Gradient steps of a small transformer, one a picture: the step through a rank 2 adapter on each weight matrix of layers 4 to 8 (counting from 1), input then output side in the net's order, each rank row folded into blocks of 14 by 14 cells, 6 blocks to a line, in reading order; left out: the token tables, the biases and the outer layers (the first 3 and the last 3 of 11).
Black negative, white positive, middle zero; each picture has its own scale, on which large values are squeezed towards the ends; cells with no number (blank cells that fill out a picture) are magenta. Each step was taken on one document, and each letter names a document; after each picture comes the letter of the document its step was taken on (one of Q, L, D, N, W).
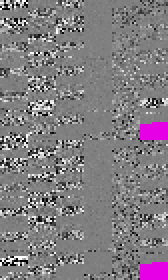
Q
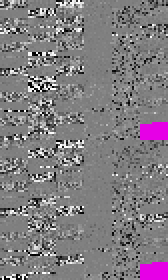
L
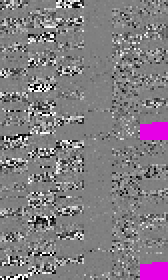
Q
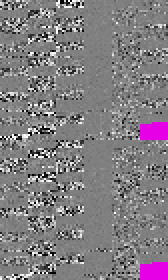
Q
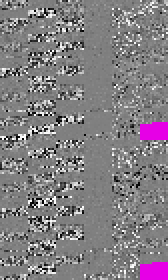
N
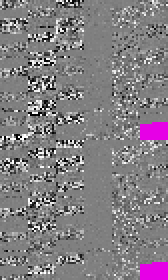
L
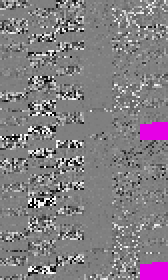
N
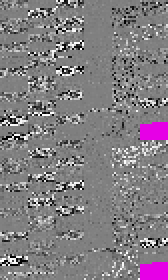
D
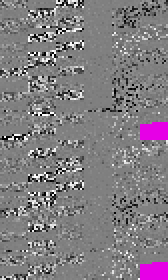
D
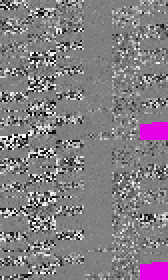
Q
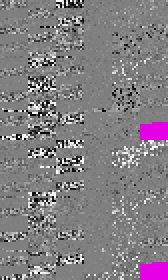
L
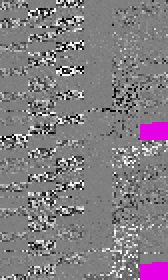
D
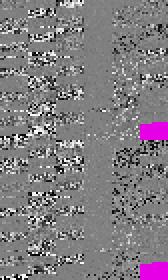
L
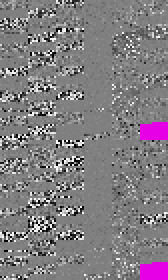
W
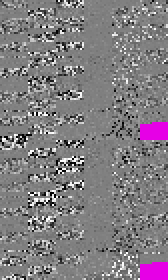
D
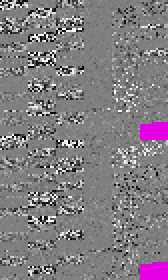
D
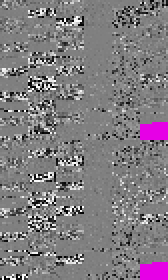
L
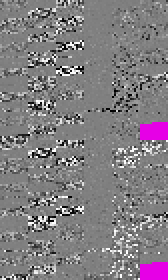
D
